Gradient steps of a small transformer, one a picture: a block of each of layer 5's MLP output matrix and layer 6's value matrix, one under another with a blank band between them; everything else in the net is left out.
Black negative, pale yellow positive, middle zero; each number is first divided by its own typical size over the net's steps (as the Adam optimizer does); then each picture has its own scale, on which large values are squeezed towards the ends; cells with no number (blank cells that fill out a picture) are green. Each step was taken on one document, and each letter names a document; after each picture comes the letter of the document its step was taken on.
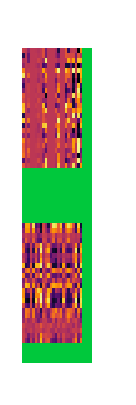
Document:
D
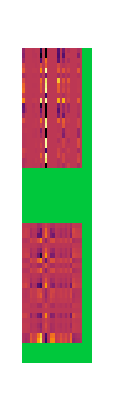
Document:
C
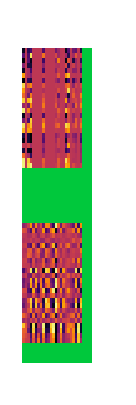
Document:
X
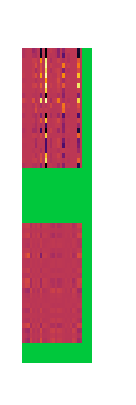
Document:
C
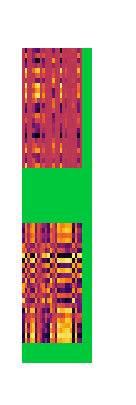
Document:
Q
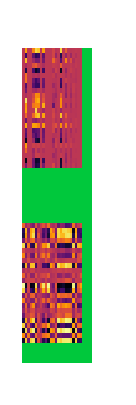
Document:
Q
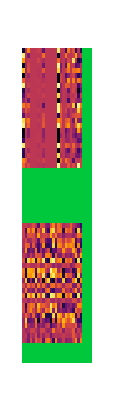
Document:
D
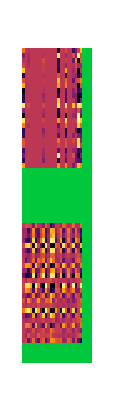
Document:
D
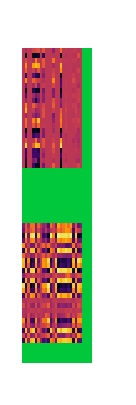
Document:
Q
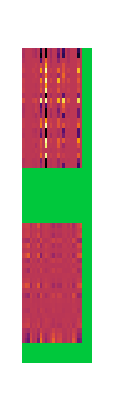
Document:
C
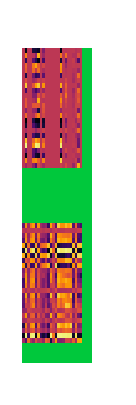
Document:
Q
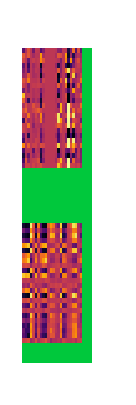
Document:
D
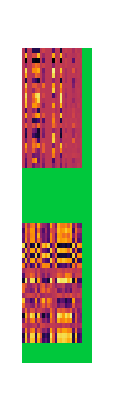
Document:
Q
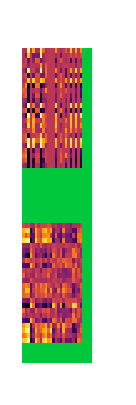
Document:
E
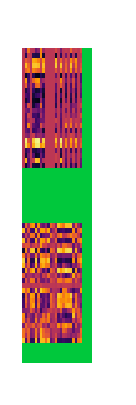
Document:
E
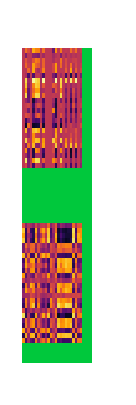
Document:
E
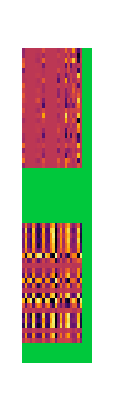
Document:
D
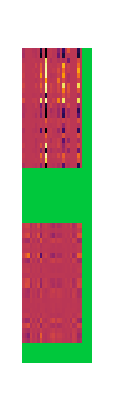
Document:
C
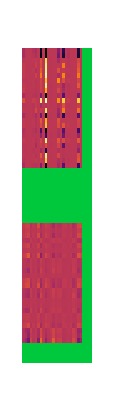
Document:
C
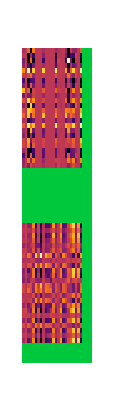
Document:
X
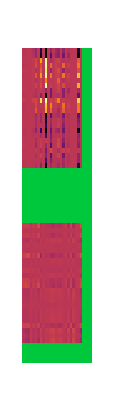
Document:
C
